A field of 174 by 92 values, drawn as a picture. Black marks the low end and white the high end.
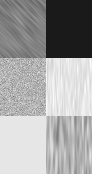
It is made of 3 by 2 panels. Panel 1,1: middling, slanting down to the right, faint in contrast. Panel 1,2: very low, flat. Panel 2,1: high, fine-grained. Panel 2,2: very high, streaked downward, faint in contrast. Panel 3,1: very high, flat. Panel 3,2: high, streaked downward.
